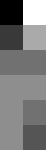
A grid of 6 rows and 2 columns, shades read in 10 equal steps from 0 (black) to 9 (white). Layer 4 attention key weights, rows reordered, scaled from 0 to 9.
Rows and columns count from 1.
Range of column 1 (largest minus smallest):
5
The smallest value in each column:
0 3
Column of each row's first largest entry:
2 2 1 1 1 1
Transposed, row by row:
0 2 4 5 5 5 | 9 6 4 5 4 3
